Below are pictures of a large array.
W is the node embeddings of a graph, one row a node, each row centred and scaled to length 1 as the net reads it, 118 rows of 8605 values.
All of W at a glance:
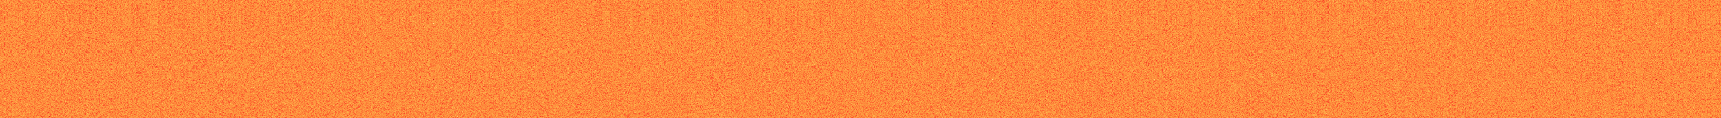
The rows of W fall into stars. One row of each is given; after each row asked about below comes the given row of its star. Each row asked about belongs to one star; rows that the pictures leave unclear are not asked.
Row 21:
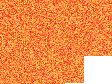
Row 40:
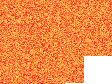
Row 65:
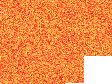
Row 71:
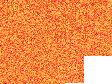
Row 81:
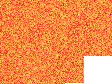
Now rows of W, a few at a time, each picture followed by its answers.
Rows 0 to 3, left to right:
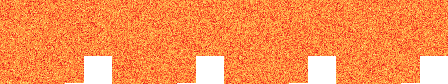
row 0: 21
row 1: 65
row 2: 65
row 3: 71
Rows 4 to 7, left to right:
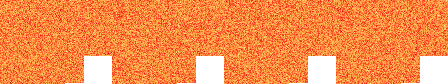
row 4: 81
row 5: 21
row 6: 21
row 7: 21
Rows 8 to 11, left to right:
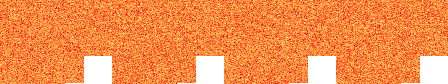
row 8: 71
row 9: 40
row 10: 81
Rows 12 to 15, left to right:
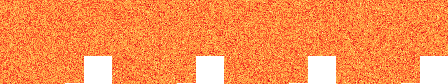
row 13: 21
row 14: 65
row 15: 21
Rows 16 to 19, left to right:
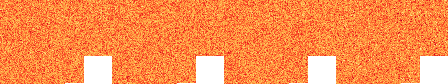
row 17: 71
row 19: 71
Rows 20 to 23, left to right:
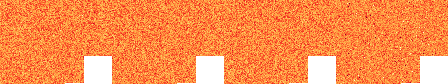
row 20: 21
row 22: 71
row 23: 21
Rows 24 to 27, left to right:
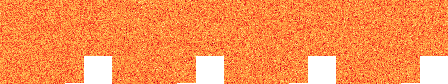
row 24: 81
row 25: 65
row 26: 71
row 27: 71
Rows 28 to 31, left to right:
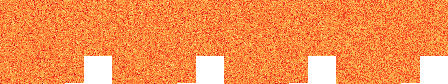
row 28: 40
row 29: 40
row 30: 81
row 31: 21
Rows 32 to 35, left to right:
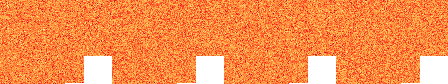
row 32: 81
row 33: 21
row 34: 40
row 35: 65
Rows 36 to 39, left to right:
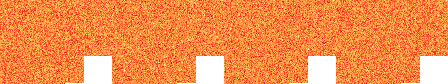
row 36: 65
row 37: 21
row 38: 71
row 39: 21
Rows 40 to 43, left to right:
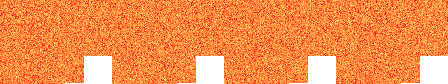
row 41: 81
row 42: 71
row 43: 40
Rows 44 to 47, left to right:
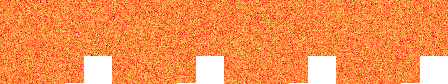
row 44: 40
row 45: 21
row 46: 21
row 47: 65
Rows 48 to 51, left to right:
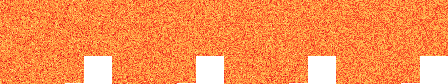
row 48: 21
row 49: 40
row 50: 81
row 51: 81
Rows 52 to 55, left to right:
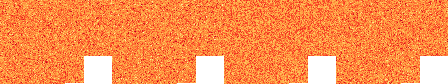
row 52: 81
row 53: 65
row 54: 71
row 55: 71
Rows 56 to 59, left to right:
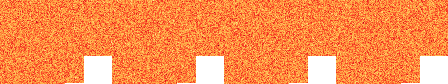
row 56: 65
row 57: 40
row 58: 71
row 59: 81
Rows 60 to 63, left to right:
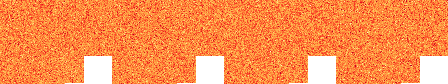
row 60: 71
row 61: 81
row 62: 65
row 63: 65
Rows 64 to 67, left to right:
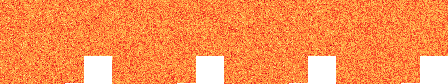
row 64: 81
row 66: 40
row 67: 40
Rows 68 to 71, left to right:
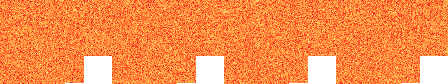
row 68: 21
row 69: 21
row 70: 65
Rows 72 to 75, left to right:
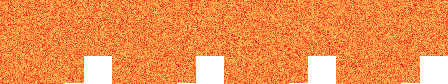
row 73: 40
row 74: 81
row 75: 65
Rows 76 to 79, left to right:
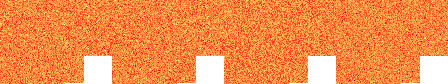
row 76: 81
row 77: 81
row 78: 65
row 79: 21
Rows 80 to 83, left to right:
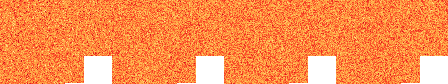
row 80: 40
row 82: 81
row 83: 40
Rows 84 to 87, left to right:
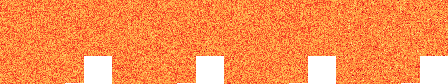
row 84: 71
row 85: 21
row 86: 71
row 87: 40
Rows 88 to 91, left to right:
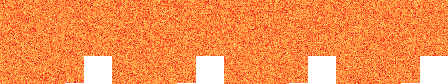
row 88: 81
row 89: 71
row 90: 21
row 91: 21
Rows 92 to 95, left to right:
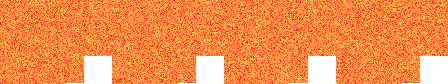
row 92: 40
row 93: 40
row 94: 71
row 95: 81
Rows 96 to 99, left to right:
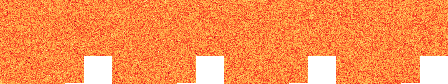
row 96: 71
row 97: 65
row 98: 81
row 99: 81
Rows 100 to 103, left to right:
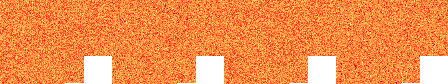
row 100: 21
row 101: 71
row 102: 21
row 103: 65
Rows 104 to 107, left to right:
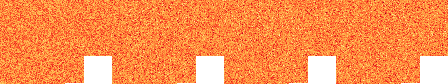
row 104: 81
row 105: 71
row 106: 40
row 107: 40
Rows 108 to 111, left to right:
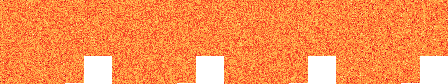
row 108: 65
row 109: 71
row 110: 40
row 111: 81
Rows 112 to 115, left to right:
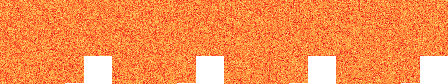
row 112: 81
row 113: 71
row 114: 71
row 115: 21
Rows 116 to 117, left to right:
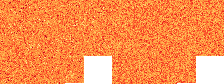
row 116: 65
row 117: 40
